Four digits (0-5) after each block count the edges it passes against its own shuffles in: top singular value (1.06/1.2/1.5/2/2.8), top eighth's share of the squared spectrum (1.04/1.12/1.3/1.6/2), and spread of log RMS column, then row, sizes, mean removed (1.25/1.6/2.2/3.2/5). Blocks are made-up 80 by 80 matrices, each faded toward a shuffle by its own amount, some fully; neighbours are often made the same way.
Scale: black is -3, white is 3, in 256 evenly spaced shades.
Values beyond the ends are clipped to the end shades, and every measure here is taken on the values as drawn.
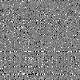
4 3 1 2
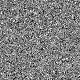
0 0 0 0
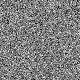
2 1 0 0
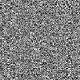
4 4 2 2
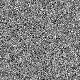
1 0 0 0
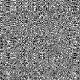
4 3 2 2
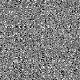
4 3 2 2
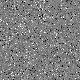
0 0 0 0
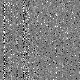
3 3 3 0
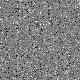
0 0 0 0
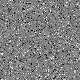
0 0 0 0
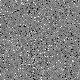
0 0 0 0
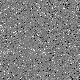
0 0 1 0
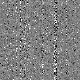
2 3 3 0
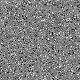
0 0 0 0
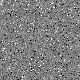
0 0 0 0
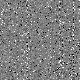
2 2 2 0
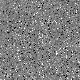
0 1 1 0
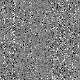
1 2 3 0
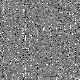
1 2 2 0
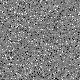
2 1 0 0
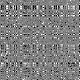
5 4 3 3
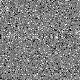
3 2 0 1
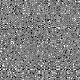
4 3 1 2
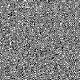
4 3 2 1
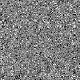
4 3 2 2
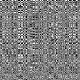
5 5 4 4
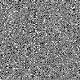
3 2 1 1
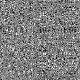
4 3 2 1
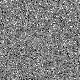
2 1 0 0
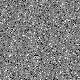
1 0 0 0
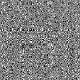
4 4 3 2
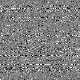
2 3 0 4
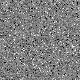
1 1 0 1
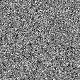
2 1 0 0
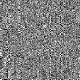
4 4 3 2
